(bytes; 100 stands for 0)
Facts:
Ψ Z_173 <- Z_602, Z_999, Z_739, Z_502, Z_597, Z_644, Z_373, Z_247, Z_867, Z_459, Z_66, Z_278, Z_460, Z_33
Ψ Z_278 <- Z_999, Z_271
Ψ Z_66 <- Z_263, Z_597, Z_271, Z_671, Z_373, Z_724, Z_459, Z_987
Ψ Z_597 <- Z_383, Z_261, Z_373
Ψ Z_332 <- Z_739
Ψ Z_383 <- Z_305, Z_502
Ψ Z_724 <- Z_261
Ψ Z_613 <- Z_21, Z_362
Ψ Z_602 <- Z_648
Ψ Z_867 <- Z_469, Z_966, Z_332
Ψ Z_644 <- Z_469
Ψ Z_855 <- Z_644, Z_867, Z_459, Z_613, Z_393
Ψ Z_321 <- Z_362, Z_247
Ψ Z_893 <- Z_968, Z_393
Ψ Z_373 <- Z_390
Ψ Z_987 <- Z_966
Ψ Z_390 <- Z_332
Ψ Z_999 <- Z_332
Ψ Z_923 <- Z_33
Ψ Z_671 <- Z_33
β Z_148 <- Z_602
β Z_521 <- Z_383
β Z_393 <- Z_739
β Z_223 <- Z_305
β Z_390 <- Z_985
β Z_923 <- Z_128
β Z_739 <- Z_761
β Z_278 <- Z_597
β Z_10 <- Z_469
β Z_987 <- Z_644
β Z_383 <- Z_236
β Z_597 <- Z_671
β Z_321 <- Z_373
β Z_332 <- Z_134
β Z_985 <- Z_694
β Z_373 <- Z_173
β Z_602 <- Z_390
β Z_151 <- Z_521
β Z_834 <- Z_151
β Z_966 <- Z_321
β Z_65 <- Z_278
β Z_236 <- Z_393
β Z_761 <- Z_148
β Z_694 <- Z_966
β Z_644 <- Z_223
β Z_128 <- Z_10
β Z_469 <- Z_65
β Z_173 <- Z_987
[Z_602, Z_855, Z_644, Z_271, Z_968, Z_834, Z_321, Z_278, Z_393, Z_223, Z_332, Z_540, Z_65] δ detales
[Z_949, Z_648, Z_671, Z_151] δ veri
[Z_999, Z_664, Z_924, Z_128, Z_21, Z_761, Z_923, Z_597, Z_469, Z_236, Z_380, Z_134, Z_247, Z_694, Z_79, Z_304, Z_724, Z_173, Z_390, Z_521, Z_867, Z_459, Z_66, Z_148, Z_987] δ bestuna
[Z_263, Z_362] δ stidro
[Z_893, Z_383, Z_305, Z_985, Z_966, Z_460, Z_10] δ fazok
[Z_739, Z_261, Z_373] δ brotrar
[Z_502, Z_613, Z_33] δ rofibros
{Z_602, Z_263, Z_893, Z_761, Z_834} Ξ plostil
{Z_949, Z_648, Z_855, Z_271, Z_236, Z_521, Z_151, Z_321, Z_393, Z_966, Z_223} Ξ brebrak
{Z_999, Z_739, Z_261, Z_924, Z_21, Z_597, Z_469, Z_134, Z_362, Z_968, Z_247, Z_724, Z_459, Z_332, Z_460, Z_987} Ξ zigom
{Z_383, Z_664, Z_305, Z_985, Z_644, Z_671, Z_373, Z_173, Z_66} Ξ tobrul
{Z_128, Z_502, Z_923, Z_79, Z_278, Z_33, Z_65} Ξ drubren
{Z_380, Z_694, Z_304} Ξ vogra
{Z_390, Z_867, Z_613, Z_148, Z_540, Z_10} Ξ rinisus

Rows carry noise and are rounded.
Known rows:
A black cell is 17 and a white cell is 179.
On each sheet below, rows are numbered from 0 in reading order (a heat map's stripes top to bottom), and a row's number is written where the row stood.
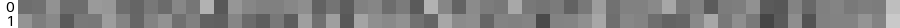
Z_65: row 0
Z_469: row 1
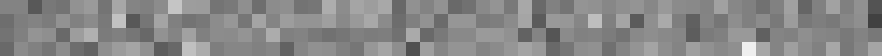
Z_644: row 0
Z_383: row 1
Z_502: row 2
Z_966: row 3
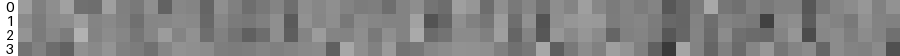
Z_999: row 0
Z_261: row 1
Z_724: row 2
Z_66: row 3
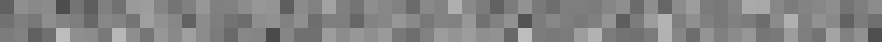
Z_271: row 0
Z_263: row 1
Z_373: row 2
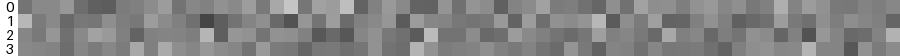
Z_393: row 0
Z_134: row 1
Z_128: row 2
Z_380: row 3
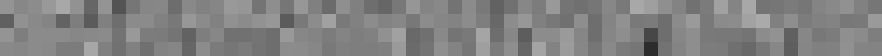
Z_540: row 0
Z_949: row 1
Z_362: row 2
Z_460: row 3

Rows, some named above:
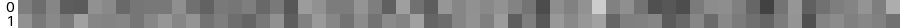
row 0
Z_597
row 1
Z_724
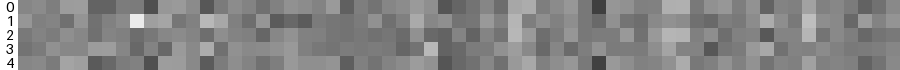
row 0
Z_834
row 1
Z_694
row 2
Z_893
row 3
Z_79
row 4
Z_834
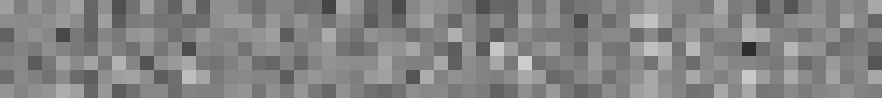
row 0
Z_10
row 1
Z_148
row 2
Z_271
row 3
Z_761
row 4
Z_173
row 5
Z_966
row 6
Z_540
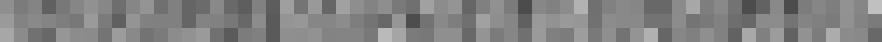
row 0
Z_469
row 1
Z_968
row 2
Z_987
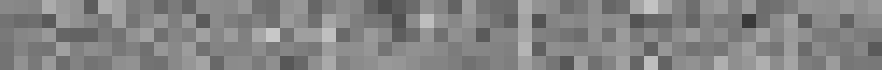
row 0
Z_390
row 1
Z_671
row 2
Z_393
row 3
Z_664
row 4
Z_223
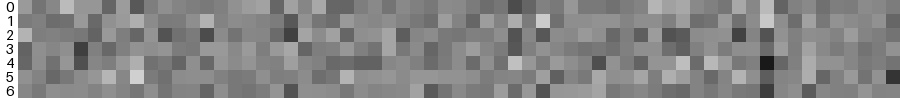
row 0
Z_613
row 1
Z_985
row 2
Z_332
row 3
Z_648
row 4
Z_602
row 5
Z_305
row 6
Z_261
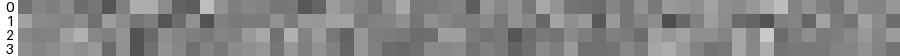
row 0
Z_321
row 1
Z_739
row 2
Z_867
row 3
Z_540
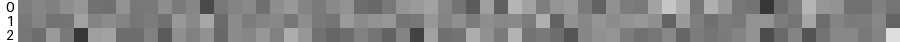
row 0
Z_761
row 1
Z_664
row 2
Z_278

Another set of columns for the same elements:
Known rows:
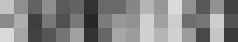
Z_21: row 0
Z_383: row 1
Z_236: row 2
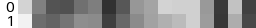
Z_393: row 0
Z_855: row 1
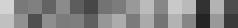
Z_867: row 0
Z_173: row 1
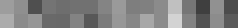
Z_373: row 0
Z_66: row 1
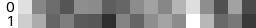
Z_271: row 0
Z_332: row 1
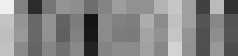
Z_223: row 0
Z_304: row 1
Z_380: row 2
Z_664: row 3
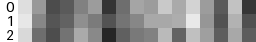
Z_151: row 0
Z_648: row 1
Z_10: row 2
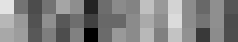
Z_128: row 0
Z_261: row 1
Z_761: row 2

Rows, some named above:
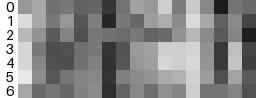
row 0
Z_602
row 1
Z_134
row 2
Z_987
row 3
Z_393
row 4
Z_393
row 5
Z_79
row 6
Z_671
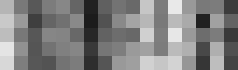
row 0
Z_469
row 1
Z_148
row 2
Z_469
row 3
Z_540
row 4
Z_393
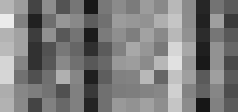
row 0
Z_694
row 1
Z_321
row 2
Z_694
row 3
Z_390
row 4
Z_966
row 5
Z_10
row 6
Z_263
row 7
Z_985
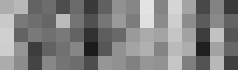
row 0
Z_739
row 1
Z_278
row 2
Z_613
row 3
Z_148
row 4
Z_305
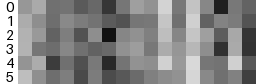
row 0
Z_602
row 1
Z_597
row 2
Z_834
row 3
Z_644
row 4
Z_383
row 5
Z_724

